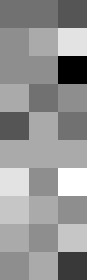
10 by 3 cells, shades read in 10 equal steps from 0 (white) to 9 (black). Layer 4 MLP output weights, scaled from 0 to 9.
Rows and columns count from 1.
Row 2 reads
4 3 1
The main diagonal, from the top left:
5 3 9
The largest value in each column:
6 5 9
